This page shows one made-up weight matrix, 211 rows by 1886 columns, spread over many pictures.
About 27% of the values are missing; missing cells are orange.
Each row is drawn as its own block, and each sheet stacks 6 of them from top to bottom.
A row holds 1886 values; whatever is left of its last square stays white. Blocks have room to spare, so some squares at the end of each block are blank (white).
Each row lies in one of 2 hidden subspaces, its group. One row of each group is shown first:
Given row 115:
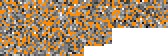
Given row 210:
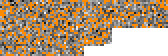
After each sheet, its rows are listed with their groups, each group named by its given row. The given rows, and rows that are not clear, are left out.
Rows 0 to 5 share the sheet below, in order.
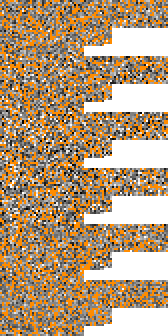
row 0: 115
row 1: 115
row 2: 115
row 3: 210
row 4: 210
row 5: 115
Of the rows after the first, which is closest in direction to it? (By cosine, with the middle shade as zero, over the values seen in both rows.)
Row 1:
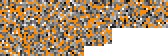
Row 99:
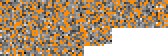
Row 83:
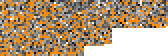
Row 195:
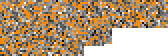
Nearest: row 195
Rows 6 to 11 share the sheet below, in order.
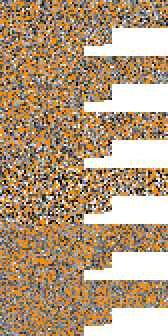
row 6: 115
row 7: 210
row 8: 210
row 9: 115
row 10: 210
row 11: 115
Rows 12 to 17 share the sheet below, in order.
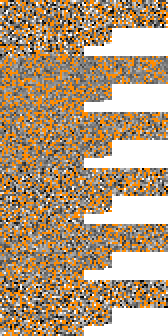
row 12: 210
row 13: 210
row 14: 115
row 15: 115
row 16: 210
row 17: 210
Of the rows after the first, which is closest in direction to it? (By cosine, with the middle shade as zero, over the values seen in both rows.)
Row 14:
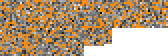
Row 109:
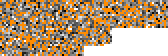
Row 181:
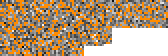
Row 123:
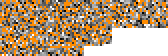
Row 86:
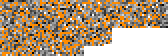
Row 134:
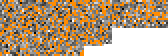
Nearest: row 109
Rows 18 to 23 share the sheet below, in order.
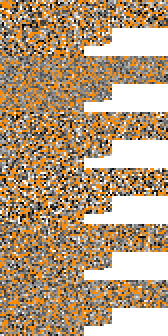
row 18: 210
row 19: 115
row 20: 210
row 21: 115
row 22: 210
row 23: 115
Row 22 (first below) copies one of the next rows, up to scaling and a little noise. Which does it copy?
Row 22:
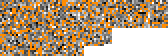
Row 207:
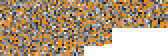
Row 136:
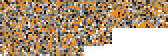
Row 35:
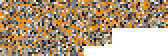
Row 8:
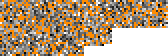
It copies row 207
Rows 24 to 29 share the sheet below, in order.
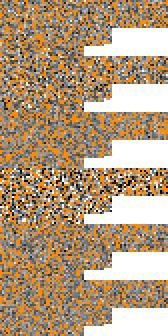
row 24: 115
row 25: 210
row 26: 210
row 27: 115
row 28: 210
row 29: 115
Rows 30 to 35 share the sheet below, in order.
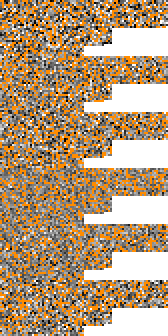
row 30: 210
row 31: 210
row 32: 210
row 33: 210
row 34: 115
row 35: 210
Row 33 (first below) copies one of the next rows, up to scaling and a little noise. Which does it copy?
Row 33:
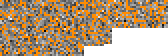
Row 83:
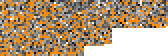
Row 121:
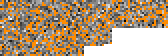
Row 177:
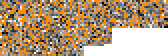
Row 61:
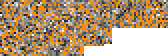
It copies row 121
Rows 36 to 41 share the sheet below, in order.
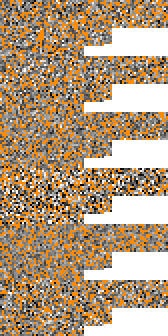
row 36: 115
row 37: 115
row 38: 115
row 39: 115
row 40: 210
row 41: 210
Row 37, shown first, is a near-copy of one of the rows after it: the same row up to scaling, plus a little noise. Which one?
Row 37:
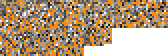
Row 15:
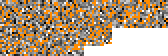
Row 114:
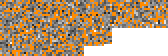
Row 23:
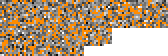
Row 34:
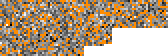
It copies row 34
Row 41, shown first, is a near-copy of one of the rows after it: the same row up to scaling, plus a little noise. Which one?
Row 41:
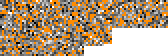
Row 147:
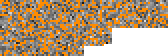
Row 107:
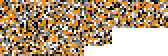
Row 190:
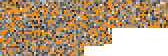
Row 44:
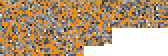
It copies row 147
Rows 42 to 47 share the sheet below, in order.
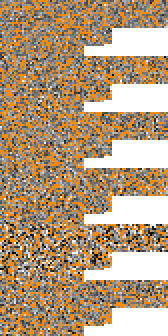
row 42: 210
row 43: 210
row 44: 210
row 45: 115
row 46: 210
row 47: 115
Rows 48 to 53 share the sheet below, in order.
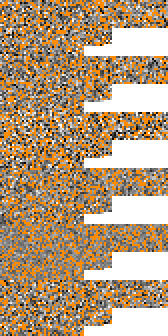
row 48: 115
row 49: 210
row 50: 115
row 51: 210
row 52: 115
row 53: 210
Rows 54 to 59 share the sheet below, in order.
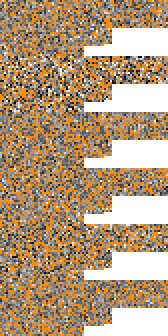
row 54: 210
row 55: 115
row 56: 210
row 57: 115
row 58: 115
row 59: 210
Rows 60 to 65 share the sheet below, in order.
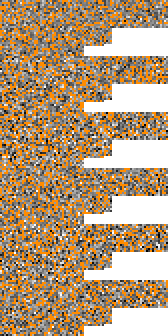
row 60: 115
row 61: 210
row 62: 210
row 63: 115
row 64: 115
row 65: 115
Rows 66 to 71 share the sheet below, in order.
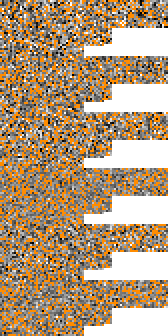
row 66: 210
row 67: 115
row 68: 210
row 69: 115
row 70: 115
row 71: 210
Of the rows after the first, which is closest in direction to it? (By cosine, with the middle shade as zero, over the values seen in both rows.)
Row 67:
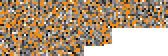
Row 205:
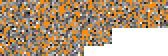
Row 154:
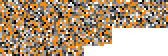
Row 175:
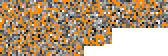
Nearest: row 175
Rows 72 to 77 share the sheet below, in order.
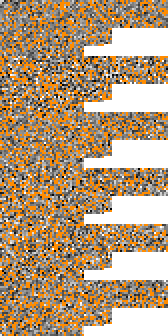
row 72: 210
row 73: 210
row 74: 210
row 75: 115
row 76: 210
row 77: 210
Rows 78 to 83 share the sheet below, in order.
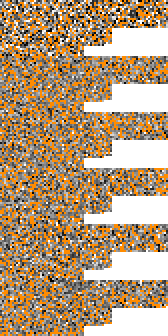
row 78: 115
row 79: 115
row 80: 115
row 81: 115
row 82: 115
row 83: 210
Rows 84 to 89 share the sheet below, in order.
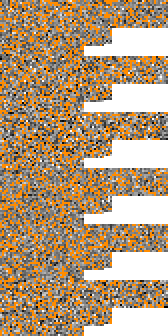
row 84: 115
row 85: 210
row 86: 210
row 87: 210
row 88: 115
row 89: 210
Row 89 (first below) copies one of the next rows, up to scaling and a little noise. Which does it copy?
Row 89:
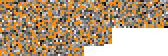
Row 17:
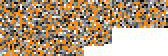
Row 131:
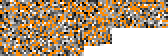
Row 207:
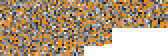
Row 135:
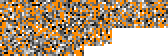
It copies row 17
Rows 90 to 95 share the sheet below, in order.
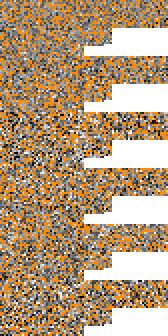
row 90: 115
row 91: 115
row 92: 210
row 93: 115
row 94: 210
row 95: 115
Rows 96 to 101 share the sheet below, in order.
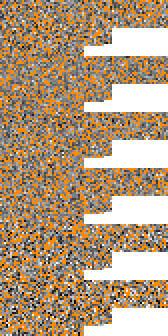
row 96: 210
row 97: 115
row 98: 115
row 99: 115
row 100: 115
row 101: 115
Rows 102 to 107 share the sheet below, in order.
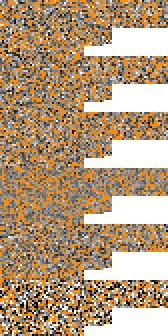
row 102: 115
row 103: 115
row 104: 115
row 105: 115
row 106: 210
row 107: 210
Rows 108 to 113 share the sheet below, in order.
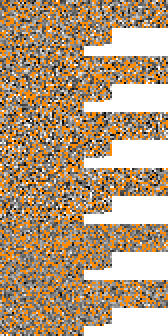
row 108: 115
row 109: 115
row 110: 115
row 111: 210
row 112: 115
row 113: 115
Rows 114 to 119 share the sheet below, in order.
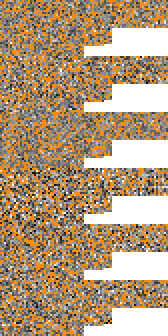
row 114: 115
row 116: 210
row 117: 210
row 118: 115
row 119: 210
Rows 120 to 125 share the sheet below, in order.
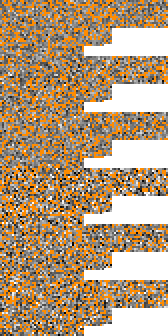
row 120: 115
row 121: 210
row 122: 115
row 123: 115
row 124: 115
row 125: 210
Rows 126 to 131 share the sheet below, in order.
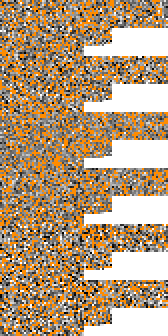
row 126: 115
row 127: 115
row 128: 115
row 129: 210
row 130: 115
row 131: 210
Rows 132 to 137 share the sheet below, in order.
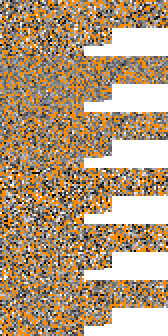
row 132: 210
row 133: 115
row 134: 115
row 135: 210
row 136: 210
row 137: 115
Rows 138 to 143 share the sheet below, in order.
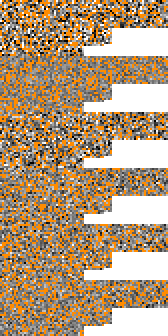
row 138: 210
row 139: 210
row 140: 210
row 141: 210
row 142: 115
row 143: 115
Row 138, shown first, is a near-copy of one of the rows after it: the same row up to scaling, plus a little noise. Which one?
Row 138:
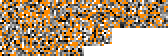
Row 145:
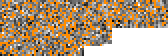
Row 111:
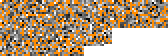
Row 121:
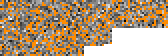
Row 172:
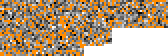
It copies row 111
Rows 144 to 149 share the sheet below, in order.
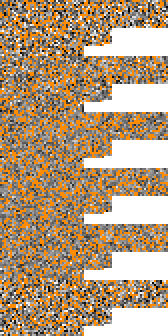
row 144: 115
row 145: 210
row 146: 210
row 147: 210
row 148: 210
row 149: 210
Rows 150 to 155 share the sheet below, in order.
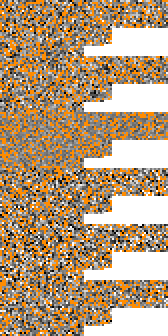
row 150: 115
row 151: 210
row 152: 210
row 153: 115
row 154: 115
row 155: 115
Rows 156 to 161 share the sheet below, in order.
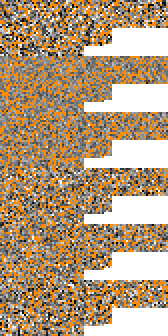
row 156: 115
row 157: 115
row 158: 115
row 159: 115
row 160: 210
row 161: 115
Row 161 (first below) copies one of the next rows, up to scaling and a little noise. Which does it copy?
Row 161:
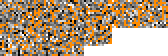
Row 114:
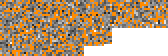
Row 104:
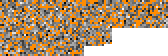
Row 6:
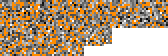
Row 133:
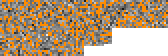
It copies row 133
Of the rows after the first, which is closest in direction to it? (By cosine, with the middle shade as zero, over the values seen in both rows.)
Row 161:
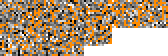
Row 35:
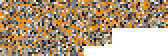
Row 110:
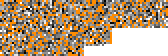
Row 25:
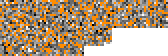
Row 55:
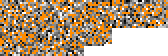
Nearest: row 110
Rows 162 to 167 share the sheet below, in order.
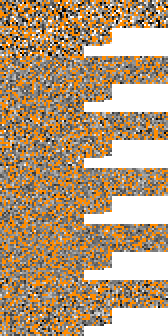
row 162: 115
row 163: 115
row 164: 115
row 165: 210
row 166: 115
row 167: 210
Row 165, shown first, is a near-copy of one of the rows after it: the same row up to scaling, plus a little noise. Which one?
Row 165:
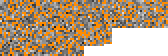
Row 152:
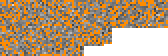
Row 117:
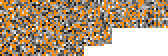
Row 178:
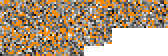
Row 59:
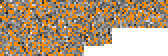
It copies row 117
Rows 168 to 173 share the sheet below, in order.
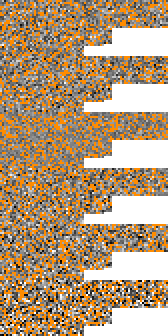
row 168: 210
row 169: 210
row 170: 115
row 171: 210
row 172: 210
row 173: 115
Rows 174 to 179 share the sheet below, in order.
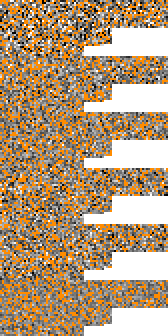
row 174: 210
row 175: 115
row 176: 115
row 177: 210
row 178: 210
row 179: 115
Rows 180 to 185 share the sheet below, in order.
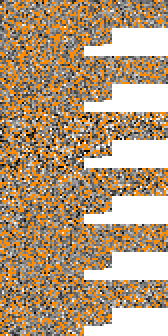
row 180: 210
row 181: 210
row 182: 210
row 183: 115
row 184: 115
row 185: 115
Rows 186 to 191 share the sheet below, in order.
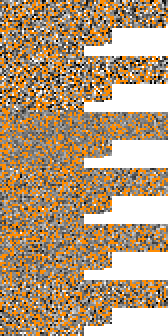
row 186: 210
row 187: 210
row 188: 210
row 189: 210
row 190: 210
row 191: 115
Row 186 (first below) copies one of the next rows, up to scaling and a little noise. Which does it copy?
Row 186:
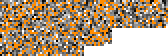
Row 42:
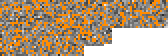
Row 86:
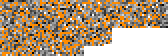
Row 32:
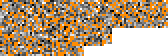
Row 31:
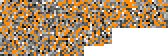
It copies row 42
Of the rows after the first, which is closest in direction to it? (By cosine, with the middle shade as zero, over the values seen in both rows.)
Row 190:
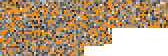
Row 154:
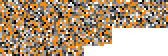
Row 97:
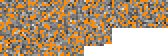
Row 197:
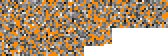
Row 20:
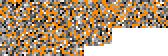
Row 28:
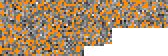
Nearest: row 20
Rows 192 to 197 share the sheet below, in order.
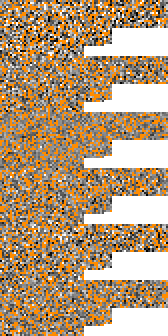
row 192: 115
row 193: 115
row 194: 210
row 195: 115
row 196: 115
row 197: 115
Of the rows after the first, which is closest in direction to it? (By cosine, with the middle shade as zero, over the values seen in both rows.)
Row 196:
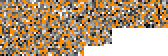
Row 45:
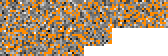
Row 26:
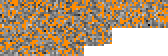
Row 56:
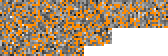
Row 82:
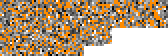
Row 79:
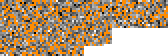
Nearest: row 45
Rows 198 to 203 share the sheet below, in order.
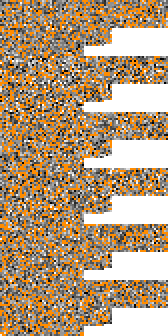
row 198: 115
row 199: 210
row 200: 210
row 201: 115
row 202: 210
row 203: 210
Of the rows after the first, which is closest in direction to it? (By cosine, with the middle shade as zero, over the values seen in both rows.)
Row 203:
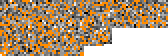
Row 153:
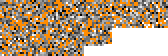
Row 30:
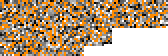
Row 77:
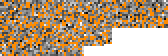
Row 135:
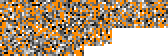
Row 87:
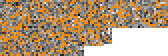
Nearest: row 30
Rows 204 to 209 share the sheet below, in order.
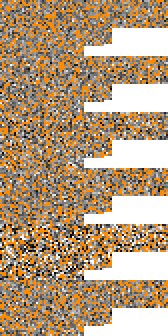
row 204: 115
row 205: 115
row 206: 115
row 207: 210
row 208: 210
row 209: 115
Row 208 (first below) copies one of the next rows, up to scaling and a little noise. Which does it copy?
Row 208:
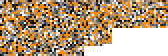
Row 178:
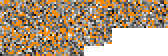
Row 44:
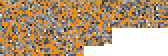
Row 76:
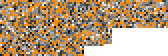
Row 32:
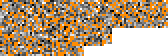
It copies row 76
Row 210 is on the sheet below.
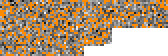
